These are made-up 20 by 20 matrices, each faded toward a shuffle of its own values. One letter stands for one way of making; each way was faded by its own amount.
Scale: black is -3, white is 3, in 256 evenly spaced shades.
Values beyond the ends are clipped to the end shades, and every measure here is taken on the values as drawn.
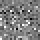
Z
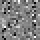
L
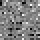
Z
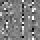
L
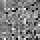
Z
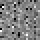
L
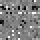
Z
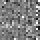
L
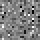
L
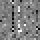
L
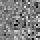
L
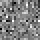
Z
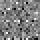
Z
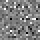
Z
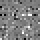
Z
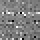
Z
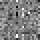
L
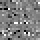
Z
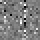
L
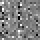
L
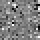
L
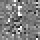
L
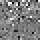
Z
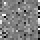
L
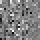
L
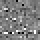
Z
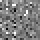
L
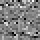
Z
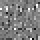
Z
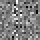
L
